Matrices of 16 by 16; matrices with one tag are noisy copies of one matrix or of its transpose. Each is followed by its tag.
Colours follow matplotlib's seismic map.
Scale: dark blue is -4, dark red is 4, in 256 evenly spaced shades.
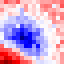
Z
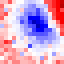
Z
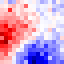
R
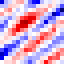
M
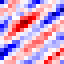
M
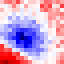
Z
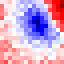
Z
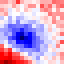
Z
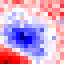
Z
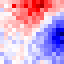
R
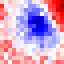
Z
